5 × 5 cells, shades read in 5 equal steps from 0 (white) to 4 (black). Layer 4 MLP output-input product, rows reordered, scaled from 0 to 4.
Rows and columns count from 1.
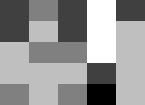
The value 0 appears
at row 1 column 4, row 2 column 4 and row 3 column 4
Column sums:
10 7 11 7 7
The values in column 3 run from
1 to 3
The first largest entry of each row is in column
1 1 2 4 4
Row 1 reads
3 2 3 0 3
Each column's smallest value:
1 1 1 0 1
